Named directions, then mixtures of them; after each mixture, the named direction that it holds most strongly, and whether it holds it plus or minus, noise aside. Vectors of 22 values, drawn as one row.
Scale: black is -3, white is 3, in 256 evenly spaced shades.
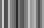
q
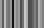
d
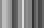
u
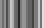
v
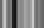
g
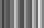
u, minus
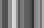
g, minus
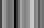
g, plus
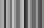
d, minus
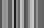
d, minus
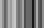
g, minus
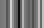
v, plus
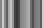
v, plus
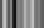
g, plus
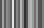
d, minus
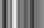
g, minus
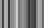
q, minus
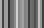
q, minus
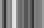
g, minus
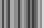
v, plus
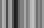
g, plus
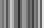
v, plus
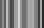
v, minus
